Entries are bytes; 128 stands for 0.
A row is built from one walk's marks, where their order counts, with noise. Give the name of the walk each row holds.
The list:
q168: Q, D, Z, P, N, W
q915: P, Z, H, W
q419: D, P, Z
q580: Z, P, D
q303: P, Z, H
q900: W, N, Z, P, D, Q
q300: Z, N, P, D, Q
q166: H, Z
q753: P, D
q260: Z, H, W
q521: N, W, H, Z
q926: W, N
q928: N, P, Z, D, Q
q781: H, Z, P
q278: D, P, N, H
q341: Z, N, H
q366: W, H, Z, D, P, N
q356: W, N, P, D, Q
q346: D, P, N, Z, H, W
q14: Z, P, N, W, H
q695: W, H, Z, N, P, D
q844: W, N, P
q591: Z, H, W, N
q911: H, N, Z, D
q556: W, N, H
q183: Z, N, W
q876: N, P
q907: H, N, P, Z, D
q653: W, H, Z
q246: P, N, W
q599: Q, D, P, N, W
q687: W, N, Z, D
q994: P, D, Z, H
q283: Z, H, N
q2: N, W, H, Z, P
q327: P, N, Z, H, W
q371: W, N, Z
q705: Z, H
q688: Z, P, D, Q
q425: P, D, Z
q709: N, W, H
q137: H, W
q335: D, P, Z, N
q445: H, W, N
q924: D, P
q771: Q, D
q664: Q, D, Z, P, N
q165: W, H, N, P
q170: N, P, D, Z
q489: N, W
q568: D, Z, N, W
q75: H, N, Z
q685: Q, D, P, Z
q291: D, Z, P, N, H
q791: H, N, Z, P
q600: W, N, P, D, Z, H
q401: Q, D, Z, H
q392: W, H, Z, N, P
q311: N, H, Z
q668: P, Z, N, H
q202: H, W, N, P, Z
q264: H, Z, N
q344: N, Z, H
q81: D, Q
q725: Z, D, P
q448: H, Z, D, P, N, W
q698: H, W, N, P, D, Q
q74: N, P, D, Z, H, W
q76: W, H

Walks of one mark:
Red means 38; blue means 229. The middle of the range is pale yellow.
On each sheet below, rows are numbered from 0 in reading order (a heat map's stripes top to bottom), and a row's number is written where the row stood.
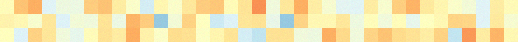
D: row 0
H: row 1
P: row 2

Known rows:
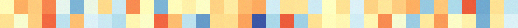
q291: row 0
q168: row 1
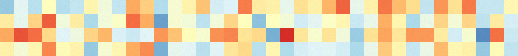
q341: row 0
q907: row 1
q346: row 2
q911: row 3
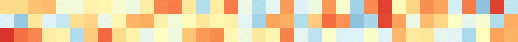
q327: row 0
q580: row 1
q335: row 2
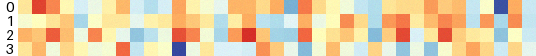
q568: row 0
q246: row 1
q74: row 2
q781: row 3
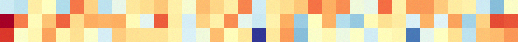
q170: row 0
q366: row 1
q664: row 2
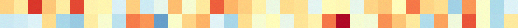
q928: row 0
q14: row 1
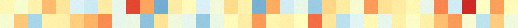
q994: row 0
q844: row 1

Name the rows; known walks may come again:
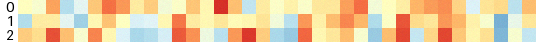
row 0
q688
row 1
q183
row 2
q74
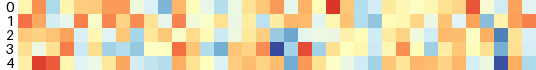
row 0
q165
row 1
q926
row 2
q448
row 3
q168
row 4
q568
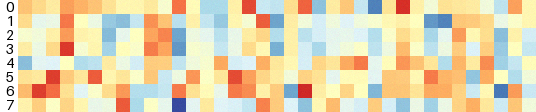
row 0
q695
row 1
q401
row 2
q911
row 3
q907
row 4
q341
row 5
q928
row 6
q346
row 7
q781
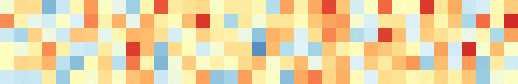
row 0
q260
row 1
q591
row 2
q580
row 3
q994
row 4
q278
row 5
q75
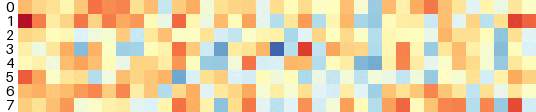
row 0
q356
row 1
q366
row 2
q137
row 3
q599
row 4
q687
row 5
q264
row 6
q900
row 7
q327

